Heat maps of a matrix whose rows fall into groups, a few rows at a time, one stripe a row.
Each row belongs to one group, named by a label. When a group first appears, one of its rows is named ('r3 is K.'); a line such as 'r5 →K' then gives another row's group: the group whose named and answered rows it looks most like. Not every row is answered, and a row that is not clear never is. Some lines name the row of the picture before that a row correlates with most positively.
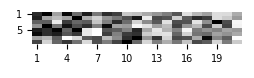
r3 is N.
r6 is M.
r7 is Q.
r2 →M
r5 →M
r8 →M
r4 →N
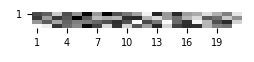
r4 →Q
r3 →N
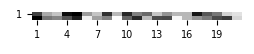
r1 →M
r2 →M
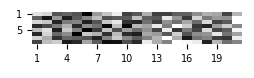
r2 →N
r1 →Q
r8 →M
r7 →Q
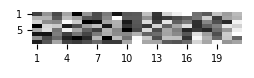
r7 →N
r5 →Q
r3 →Q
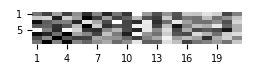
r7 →M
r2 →Q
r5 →Q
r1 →N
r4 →N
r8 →N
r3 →M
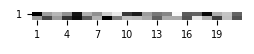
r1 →M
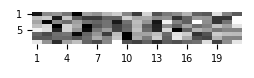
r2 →Q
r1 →M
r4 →Q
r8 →Q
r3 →N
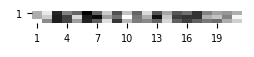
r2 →Q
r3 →Q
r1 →Q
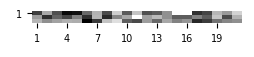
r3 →Q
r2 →N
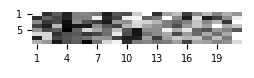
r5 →M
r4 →N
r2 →N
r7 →M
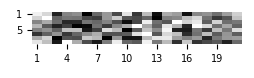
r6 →N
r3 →M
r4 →N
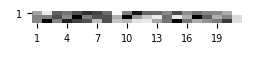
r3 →N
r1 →Q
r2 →M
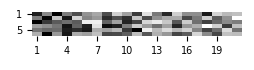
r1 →M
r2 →N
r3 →M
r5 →M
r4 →N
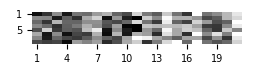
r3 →N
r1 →N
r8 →N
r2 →M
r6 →N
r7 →N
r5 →M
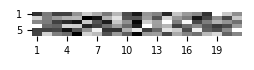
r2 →Q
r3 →M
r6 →M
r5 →N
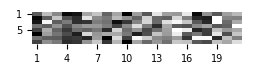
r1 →M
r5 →M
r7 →N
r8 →M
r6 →M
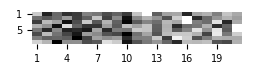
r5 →N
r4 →Q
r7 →M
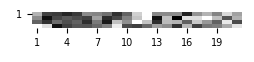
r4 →Q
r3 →N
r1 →N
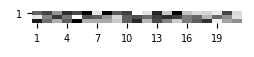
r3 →M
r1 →N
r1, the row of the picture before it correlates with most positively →2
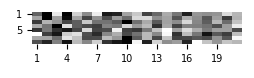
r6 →Q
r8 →N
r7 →Q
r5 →M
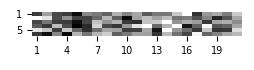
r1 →M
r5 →Q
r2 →Q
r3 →M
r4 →N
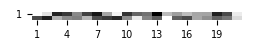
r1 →Q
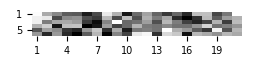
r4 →Q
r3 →Q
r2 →Q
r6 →N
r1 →Q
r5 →M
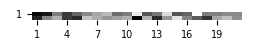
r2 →M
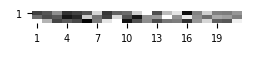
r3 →Q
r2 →M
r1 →N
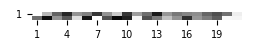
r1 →Q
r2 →N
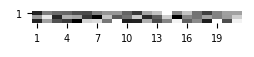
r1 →M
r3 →M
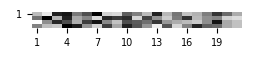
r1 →Q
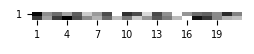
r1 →M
